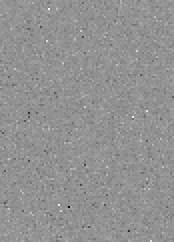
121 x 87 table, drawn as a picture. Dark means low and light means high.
No regular stripes run through it. Overall the values sit about 60% of the way up the scale. No single row or column stands out from its neighbours. Fine speckle covers the field. A few values lie far out on both sides of the bulk. No overall slope runs across the table. There is no seam.
